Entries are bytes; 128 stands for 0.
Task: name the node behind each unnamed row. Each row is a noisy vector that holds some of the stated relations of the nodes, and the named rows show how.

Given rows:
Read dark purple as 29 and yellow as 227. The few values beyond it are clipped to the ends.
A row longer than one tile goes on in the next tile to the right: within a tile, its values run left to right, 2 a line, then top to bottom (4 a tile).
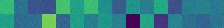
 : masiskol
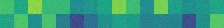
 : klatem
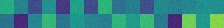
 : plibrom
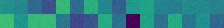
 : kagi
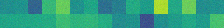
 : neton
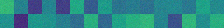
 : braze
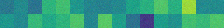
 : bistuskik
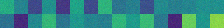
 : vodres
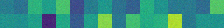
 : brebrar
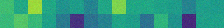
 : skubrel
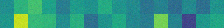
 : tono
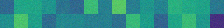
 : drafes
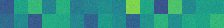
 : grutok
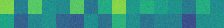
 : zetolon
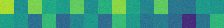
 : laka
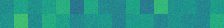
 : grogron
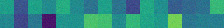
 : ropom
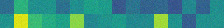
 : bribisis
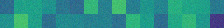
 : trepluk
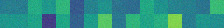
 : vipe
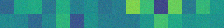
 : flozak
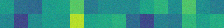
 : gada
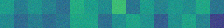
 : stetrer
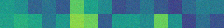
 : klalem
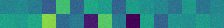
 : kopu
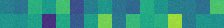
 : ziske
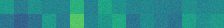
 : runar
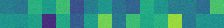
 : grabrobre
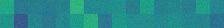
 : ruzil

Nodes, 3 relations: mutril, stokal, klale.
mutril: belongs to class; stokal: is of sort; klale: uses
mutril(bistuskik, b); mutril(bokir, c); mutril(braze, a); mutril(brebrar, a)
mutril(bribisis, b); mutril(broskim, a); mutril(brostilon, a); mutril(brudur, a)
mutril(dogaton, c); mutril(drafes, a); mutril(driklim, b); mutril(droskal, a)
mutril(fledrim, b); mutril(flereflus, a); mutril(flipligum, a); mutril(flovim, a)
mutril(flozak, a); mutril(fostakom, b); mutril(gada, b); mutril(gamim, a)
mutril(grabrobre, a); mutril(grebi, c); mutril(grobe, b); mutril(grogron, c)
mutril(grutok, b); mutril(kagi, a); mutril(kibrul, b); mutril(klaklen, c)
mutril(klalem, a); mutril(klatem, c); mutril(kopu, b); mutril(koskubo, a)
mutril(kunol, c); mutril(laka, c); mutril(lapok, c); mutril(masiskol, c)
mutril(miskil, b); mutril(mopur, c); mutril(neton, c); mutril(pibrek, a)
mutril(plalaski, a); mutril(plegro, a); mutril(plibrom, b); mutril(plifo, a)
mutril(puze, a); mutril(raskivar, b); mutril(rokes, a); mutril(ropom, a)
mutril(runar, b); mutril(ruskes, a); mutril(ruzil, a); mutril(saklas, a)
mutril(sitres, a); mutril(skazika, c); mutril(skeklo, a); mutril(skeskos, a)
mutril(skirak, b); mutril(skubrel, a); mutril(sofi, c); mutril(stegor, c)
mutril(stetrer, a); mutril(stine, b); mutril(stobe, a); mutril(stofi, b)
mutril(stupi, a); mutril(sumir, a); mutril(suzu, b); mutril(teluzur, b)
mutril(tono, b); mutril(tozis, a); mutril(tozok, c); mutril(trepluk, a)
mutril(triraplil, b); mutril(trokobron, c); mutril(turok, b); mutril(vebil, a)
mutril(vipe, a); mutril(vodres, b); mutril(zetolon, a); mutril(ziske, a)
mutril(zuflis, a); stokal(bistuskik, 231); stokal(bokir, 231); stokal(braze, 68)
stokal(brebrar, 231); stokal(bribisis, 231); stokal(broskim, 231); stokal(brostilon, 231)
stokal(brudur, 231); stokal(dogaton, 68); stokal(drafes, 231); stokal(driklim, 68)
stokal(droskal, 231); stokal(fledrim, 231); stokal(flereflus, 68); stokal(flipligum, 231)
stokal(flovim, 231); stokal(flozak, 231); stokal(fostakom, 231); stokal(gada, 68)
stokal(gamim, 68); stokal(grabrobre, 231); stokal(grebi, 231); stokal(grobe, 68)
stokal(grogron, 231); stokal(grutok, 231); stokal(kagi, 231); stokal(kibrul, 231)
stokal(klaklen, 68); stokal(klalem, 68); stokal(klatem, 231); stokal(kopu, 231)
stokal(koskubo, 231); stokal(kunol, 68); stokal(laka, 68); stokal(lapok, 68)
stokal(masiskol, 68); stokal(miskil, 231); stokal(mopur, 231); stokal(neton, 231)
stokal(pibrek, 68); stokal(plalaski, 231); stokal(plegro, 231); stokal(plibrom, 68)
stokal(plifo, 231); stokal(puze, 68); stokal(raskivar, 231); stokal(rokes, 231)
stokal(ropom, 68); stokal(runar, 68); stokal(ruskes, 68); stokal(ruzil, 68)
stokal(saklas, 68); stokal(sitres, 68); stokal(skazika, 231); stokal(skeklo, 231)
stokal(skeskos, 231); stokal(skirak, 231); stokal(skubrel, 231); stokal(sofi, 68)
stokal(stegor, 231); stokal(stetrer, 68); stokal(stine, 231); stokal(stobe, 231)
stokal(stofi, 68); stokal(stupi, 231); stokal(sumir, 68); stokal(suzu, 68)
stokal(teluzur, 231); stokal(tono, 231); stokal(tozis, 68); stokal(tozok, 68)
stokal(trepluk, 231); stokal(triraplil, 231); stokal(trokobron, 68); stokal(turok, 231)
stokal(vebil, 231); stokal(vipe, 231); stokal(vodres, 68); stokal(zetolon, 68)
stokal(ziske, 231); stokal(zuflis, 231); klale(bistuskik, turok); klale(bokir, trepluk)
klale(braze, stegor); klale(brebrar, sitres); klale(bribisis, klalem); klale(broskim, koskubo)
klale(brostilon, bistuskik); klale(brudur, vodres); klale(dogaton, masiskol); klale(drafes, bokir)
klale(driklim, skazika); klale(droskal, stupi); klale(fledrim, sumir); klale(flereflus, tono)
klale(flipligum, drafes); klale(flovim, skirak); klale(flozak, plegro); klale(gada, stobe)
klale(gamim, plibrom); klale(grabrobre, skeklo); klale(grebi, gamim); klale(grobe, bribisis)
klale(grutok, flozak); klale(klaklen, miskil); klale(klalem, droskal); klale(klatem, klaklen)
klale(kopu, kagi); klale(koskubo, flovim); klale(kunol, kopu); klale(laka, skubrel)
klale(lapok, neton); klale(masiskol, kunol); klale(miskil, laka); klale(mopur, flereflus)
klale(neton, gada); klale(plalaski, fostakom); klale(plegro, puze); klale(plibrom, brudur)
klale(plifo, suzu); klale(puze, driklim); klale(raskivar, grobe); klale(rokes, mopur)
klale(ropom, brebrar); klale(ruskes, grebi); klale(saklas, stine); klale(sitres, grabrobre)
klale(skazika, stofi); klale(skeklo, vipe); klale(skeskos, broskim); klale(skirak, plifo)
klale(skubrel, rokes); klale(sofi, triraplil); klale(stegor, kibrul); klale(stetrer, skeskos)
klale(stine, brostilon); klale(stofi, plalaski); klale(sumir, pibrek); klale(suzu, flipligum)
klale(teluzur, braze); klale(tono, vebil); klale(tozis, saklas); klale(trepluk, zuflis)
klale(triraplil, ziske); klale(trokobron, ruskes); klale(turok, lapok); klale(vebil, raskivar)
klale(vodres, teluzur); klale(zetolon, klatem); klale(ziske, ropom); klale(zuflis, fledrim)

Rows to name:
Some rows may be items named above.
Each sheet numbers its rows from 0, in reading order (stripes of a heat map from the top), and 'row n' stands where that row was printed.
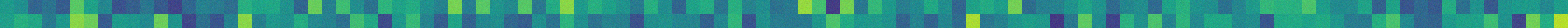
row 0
klalem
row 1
bokir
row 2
zetolon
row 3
plegro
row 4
suzu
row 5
stobe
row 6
teluzur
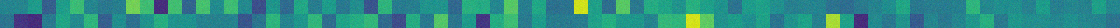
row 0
puze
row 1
trokobron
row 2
skazika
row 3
vebil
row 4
ruzil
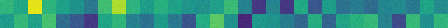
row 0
miskil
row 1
gamim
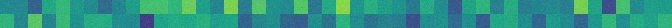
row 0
brostilon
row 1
zetolon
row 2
fostakom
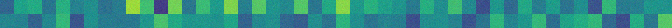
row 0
plegro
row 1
zetolon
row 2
trokobron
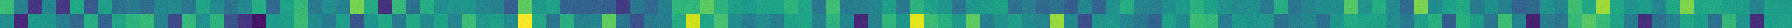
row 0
gamim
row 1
driklim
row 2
grobe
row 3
mopur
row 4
raskivar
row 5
tozok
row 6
flereflus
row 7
skubrel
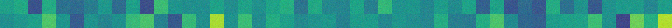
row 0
grebi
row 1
grogron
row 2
teluzur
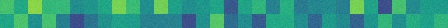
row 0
klatem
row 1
fostakom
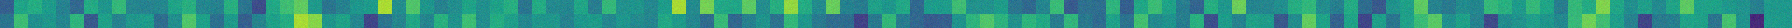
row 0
fledrim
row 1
lapok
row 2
grogron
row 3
klaklen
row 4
sofi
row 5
skirak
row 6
saklas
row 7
rokes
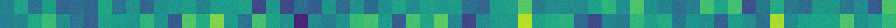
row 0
kibrul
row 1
brudur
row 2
gada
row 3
triraplil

